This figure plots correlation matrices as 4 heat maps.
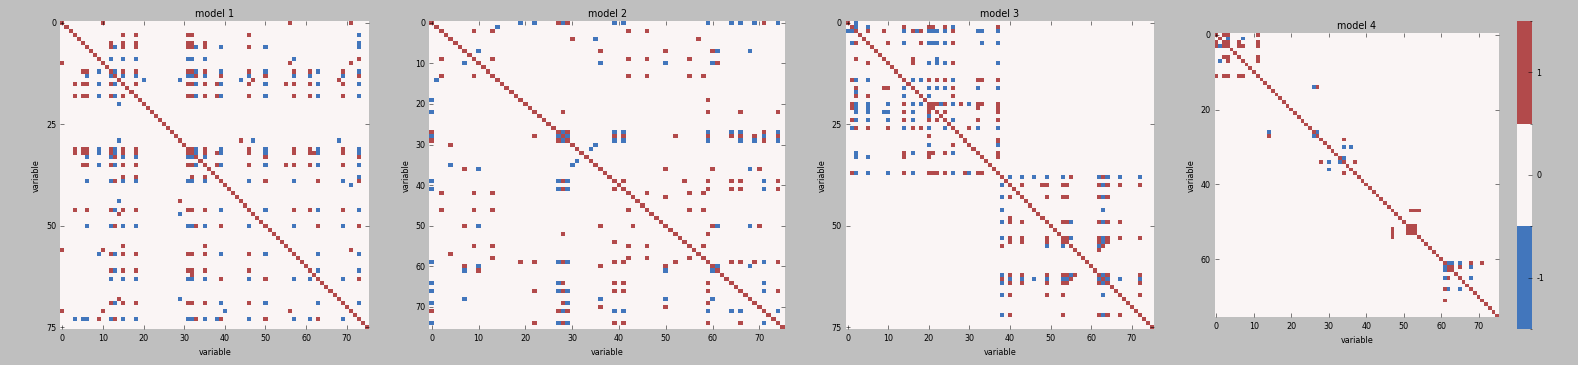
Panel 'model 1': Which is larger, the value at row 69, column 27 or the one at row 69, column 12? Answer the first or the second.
the second
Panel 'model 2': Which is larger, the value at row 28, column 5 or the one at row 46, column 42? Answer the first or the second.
the second
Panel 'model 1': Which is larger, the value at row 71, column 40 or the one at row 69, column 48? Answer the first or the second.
the second
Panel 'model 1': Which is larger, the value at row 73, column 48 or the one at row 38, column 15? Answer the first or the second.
the second
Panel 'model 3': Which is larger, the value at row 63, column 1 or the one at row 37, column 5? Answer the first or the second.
the first
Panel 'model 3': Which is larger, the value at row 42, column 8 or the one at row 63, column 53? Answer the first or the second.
the first
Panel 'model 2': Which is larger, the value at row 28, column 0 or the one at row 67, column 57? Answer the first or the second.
the second
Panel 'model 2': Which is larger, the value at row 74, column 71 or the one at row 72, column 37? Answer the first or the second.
the second
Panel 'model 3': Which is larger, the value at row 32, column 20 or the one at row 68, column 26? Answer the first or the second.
the first
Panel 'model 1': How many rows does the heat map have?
76
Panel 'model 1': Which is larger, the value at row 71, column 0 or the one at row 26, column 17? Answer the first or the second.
the first
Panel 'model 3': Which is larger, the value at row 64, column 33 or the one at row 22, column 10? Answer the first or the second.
the first
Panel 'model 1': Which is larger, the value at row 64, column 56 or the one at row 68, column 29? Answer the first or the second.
the first
